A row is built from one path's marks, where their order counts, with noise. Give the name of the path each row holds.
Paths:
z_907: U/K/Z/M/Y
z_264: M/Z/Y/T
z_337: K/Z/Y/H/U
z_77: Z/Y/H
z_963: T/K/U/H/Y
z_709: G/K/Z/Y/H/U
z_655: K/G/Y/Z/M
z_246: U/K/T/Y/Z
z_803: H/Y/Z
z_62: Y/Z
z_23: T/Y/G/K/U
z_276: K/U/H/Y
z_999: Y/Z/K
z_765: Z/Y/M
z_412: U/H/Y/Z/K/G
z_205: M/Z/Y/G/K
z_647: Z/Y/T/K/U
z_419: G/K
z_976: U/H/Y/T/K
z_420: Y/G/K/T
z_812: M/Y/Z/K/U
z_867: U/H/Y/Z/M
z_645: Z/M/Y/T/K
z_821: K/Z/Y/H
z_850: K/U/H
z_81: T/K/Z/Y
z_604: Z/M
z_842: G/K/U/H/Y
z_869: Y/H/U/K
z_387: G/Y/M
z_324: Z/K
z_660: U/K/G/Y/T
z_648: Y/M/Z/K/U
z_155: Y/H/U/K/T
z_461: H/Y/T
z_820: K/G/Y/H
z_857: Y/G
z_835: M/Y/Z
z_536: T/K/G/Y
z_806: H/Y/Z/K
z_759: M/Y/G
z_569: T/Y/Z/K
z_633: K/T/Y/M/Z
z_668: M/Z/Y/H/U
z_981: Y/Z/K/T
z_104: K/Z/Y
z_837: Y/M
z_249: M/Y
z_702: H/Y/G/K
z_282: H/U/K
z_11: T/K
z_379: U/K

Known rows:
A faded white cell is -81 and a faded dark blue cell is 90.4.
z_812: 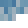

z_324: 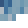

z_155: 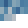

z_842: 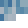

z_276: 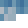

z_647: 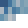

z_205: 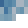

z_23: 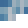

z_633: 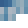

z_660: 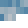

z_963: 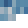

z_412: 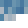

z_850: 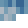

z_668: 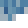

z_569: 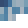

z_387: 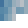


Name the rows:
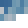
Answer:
z_337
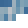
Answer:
z_11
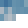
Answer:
z_246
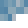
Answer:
z_249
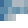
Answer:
z_857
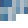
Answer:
z_536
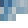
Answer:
z_655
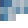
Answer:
z_420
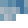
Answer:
z_379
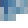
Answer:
z_645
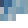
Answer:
z_104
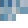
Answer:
z_419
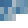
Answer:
z_702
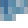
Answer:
z_264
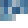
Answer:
z_461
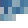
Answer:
z_806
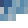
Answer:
z_821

